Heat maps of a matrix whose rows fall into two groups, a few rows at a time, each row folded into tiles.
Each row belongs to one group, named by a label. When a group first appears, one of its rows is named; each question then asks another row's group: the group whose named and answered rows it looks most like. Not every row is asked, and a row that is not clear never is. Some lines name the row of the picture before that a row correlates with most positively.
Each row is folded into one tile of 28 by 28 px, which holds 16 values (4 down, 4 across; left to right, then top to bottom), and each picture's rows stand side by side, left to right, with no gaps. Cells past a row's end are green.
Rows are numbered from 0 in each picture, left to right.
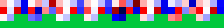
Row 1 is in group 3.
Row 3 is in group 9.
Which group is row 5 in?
9
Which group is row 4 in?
3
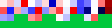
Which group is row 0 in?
3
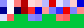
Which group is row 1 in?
3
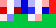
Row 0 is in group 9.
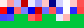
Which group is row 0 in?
3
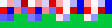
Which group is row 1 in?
3
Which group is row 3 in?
9
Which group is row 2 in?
9
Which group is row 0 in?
3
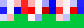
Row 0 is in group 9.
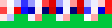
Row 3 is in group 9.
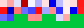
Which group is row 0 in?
3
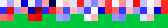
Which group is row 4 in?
3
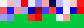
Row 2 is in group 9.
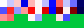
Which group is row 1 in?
9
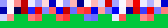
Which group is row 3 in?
3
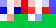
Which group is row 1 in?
9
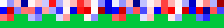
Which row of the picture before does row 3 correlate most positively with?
1
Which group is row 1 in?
3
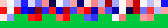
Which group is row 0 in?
9
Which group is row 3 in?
3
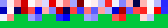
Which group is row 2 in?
3
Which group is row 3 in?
3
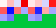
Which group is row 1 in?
3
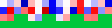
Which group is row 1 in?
9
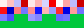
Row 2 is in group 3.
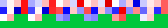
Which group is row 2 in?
3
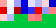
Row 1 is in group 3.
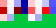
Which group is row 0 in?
9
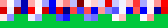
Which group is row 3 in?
3
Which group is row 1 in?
9
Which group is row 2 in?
3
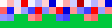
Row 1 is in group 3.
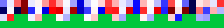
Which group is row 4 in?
9
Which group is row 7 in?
3
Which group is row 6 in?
9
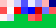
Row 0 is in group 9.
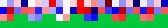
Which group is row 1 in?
3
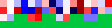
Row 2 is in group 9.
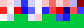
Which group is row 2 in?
3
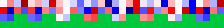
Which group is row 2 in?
9
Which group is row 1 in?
3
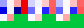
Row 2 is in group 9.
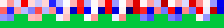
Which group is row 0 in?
3
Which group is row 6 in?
3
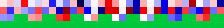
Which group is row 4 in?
9
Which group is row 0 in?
3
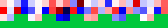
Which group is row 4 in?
3
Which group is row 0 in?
9
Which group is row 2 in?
3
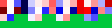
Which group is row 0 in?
9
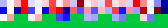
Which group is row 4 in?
3
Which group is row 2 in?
3
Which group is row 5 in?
9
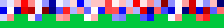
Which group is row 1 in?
9
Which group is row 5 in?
3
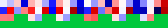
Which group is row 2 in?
9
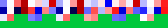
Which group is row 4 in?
3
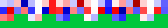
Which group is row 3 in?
9
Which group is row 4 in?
3
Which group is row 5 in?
9
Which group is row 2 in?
3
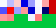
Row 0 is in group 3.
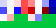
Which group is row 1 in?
9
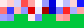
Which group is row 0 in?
3
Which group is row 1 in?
9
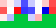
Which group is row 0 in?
9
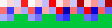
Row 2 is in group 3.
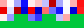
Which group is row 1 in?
3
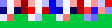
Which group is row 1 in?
9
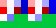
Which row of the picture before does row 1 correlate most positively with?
1
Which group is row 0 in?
9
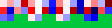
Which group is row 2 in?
9
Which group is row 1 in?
9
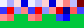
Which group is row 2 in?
3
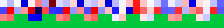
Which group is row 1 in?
3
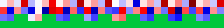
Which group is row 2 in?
3
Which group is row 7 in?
3
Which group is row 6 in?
3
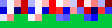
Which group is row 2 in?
3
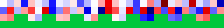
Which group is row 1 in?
9
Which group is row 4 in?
9
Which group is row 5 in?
3
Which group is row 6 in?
3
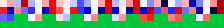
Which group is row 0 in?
3
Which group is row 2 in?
9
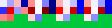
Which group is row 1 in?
9
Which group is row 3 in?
9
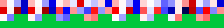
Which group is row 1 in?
9
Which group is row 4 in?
9
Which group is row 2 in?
3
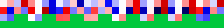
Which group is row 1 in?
9
